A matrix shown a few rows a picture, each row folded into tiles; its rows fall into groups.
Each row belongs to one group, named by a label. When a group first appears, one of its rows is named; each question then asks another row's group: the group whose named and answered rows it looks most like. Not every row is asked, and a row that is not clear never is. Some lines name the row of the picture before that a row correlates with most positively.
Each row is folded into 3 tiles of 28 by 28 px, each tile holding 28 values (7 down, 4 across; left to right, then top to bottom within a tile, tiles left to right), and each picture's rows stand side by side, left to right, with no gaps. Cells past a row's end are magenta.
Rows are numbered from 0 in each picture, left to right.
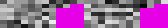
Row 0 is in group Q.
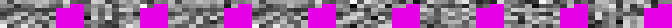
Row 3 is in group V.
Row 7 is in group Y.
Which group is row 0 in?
V
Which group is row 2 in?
V
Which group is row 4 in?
V
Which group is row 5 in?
Q
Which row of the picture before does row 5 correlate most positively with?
0
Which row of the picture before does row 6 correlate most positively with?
1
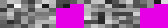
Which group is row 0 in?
Y
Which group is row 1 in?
Q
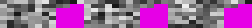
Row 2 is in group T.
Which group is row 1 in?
Q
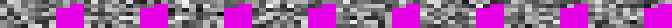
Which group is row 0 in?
T
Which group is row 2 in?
Y
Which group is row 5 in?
T
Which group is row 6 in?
Q
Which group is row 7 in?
Q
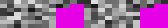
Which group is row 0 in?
V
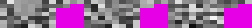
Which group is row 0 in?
T
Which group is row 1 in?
T
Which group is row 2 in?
Q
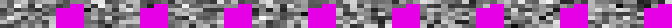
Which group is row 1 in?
Y
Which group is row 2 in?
T
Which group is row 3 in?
Y
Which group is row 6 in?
V
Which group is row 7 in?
Q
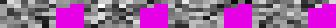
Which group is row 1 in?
V
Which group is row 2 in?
V
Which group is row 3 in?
Q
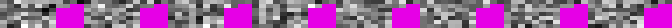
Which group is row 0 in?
V
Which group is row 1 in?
T
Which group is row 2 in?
Y
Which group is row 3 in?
Y
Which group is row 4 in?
T
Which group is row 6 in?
Q
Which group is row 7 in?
V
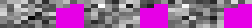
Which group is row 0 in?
T
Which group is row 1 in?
Y
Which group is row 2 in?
T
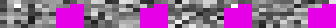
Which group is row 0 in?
Y
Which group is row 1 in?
Y
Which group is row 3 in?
Q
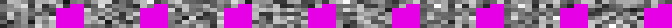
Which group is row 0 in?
Y
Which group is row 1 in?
T
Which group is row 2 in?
T
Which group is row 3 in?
Q
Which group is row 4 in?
Q
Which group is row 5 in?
Y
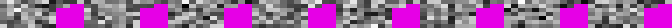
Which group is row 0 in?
Q
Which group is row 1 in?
T
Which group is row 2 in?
V
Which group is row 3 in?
T
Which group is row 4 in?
Y
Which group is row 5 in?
Y
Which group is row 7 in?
Q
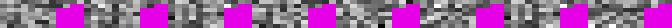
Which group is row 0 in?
Q
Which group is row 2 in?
Y
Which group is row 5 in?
V
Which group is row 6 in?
Y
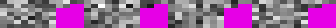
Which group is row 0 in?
T
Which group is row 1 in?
Y
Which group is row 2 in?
Y
